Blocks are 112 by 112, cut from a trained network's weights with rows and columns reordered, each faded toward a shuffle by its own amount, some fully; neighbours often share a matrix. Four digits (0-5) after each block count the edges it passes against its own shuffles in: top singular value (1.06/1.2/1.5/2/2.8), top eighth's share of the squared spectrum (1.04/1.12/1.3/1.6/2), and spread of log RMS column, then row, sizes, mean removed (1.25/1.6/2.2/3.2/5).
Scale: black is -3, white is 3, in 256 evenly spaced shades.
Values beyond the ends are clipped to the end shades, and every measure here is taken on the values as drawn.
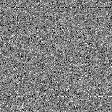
3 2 0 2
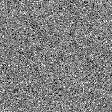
2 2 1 1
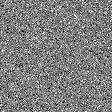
0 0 0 0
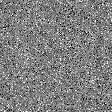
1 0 0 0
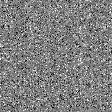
2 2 0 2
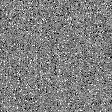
1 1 0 0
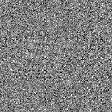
3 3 2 2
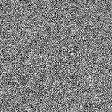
3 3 1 1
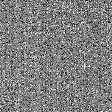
2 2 0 2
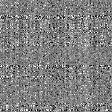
3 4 1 4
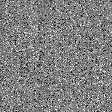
2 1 0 1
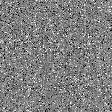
1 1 0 1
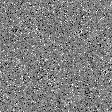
0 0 0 0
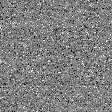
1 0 0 0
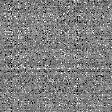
3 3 3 1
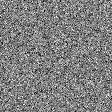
0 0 0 0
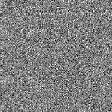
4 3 2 1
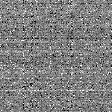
3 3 3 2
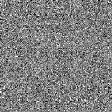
3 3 2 2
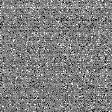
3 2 2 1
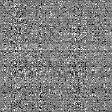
3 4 4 2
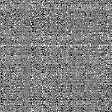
3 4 4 2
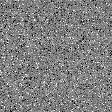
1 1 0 0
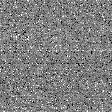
2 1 1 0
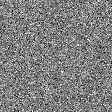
1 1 0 0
